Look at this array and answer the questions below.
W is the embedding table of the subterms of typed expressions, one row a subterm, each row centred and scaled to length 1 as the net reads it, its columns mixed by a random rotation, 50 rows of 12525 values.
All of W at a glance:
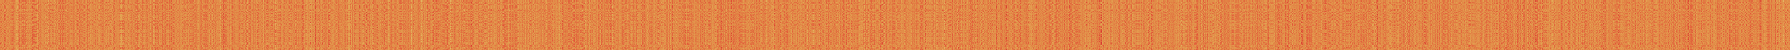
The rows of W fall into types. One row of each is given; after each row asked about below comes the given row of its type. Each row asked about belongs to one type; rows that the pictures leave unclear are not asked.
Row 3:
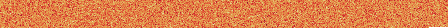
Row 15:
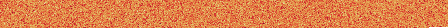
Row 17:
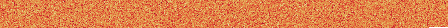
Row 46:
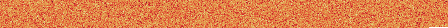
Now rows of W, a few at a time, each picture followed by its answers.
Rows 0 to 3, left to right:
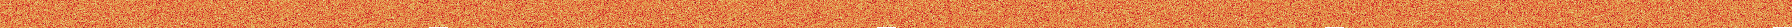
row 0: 3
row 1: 3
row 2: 46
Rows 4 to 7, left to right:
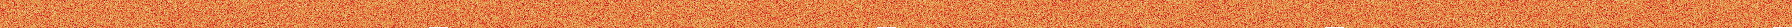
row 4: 17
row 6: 15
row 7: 15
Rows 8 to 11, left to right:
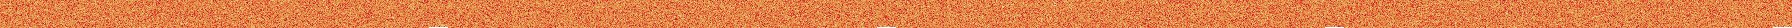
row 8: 3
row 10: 17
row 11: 3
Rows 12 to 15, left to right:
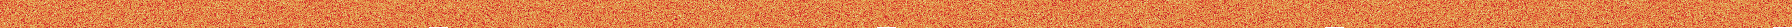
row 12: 15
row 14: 15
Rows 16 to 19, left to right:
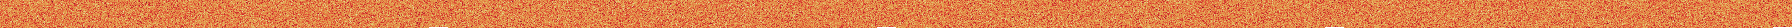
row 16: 46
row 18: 15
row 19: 15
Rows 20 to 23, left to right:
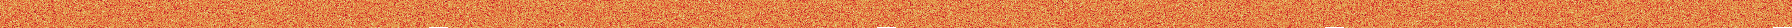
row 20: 46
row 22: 17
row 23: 3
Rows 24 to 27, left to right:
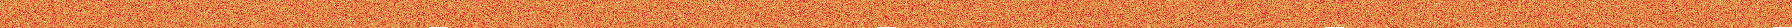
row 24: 46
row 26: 3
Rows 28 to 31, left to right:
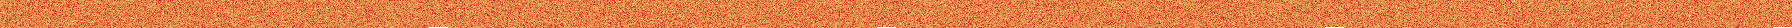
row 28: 3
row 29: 17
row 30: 15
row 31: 17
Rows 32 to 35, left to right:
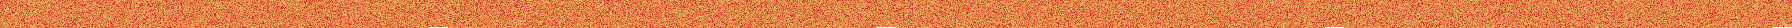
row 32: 15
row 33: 3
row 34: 17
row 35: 3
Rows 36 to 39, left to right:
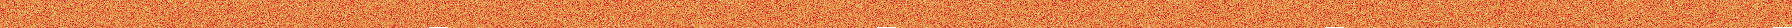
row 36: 17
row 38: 15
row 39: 3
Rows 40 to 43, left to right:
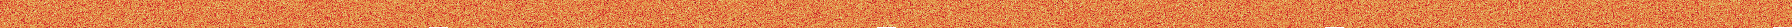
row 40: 15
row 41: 3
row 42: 17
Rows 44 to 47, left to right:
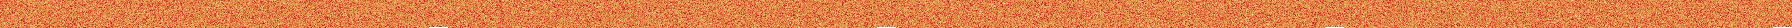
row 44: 15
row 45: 46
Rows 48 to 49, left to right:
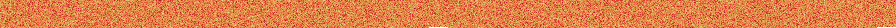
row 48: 3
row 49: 15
